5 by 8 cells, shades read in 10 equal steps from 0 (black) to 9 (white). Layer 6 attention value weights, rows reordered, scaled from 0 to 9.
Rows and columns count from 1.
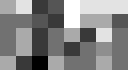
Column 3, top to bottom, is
2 3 2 2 0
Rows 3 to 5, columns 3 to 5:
2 4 6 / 2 4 2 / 0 6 4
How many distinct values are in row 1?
5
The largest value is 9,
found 2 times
